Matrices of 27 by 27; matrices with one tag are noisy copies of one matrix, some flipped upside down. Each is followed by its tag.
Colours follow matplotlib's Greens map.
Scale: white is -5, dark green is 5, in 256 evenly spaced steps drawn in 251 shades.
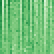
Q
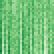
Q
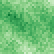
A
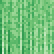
Q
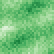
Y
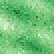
Y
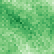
A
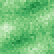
Y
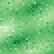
Y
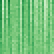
Q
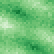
Y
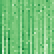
Q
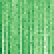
Q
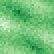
Y
